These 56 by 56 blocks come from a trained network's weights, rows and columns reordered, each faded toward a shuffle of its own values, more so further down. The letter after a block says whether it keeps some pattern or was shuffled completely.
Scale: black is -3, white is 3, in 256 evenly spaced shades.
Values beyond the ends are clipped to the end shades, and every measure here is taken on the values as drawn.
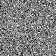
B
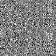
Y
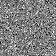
B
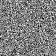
B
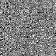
Y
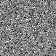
B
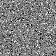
B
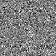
Y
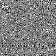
Y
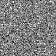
Y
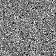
B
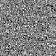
Y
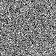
B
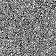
B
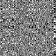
Y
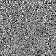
Y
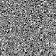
Y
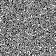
B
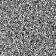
Y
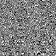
Y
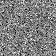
B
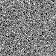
B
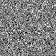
Y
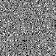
Y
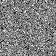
B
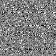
Y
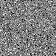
B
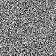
Y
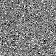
B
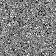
B
